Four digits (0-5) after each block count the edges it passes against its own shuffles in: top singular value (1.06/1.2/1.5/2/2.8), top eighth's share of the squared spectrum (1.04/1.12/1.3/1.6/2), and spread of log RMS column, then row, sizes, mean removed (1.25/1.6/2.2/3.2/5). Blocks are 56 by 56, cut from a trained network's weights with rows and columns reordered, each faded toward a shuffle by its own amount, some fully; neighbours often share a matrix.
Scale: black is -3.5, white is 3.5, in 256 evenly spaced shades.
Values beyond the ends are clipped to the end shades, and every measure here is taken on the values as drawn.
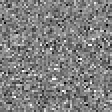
1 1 0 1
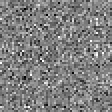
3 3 1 1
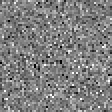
0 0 0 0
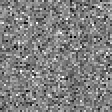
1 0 0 0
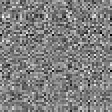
4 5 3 2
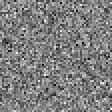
0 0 0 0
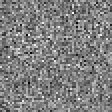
2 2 0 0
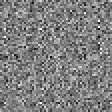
3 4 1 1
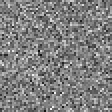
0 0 0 0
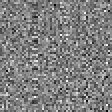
3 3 2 0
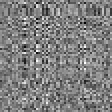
4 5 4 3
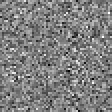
3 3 1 0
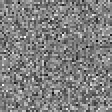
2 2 0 0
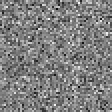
0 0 0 0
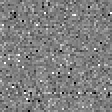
1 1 0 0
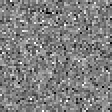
0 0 0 0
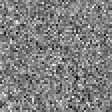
2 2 0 0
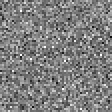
1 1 0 0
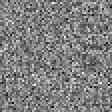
2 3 1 0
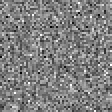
1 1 0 0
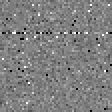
3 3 0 1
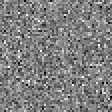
2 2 1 0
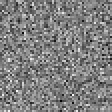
2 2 1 0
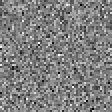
2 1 1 0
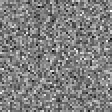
2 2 0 0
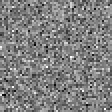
0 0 0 0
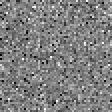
0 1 0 0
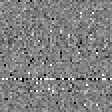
3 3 0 1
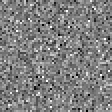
1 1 0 0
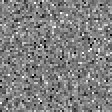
0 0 0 0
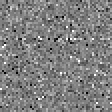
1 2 0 1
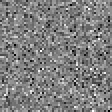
3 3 2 1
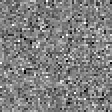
2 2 1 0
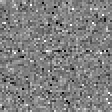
1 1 0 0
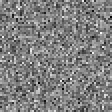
2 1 1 0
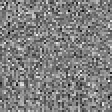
3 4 1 1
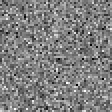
1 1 0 0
